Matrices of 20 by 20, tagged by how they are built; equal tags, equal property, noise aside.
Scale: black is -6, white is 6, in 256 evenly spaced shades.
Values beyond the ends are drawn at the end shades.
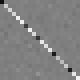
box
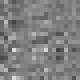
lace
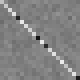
box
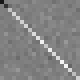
box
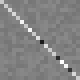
box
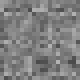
lace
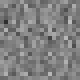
lace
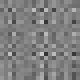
lace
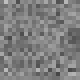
lace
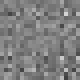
lace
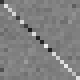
box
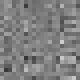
lace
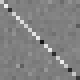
box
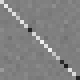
box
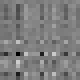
lace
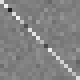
box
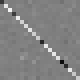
box
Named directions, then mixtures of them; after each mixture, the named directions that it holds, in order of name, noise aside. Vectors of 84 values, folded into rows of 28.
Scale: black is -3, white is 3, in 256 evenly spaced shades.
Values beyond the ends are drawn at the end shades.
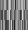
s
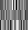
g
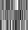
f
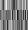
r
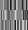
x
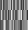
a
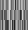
s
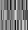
x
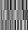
x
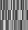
a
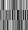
r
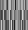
s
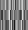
s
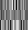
g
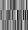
r, x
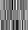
g
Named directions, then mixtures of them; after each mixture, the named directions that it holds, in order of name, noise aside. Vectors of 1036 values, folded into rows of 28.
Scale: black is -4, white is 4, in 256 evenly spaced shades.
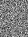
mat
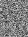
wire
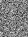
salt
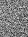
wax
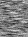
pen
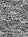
mat, pen, salt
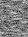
pen, salt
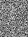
mat, salt, wax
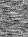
mat, pen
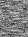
pen, wax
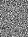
mat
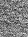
pen, wax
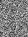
salt, wire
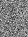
salt, wax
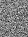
salt, wax, wire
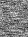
mat, pen, wax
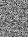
mat, pen, wax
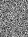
mat
